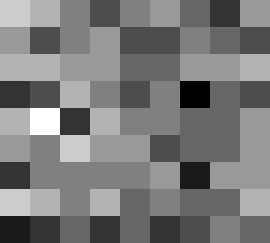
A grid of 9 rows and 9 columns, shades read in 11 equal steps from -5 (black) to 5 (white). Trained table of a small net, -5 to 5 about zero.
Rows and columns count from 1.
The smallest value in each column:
-4 -3 -3 -3 -2 -3 -5 -3 -2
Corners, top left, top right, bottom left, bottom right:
3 1 -4 -1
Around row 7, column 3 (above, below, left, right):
3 0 0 0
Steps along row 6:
down up down same down up same up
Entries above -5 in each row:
9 9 9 8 9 9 9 9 9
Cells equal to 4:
0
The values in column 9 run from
-2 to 2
